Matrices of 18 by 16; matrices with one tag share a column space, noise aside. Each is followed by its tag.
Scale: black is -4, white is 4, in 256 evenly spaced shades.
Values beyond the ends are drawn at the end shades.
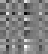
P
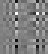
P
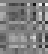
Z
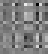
Z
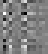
P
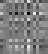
P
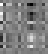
Z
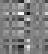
P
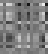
Z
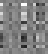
Z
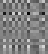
P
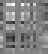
Z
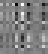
Z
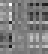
Z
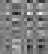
P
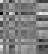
P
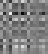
P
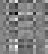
P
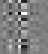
P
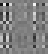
Z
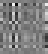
Z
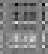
Z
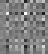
P
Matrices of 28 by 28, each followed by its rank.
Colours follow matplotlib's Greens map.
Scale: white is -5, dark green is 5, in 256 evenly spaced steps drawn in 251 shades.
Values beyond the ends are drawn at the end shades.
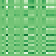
one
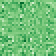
five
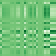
one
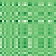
one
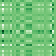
one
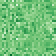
five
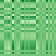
one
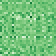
five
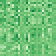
three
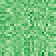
five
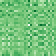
three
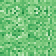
five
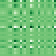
one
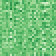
five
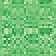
three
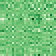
three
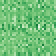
five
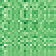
three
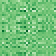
three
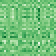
three
